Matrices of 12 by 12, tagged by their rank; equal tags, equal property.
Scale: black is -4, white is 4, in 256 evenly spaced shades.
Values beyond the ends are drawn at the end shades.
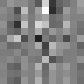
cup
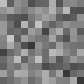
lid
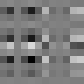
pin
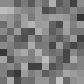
lid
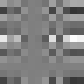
pin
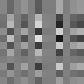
pin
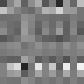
cup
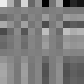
pin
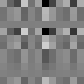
pin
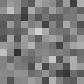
lid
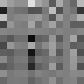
cup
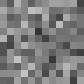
lid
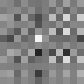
cup
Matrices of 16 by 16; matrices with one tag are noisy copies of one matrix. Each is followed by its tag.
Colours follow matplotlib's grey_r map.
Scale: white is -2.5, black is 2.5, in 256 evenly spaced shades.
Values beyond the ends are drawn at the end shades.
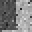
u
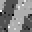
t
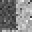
u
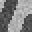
t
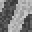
t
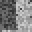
u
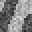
t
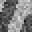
t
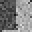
u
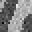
t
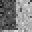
u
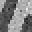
t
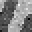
t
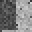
u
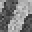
t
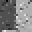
u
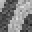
t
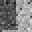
u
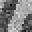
t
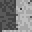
u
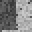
u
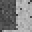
u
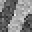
t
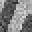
t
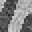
t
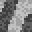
t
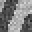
t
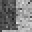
u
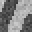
t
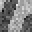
t
